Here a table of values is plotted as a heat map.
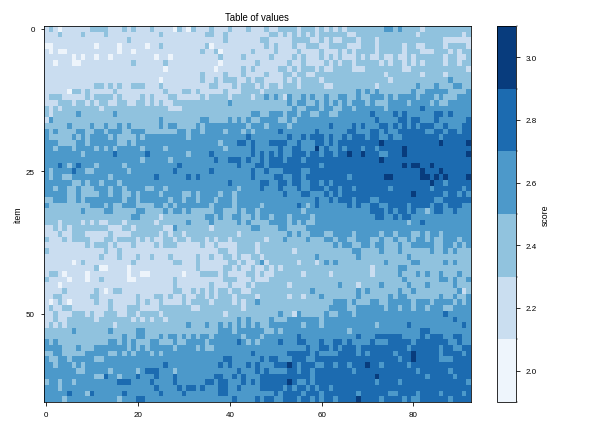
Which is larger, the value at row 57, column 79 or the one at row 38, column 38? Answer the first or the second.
the first
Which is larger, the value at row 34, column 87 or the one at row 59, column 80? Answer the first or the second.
the second
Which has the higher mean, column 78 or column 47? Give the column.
78
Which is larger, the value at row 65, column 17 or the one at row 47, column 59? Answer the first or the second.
the first
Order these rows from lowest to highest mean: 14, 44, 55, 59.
44, 14, 55, 59
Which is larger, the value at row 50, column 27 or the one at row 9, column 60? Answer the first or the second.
the first
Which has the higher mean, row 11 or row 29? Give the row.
29
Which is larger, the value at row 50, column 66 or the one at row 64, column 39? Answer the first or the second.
the second
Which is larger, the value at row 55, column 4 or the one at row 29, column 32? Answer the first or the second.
the second
